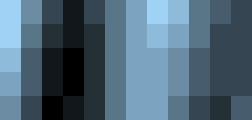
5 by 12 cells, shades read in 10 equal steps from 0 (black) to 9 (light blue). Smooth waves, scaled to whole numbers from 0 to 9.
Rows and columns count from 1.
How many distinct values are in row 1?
8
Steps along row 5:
down down up up up up same down down down up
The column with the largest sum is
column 1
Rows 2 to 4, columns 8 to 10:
8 7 5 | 7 6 4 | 7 6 4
